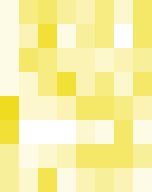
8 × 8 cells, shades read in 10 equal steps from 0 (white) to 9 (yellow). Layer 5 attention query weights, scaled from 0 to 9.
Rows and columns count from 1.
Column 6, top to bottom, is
5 5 2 5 6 1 6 4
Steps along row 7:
down up up up same same down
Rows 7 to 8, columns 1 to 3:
4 1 2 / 4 2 7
